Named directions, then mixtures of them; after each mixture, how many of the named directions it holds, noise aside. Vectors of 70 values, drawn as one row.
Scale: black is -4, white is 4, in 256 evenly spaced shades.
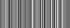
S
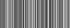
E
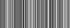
one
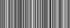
two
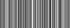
two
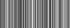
two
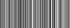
two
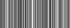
two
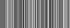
one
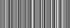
one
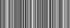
two
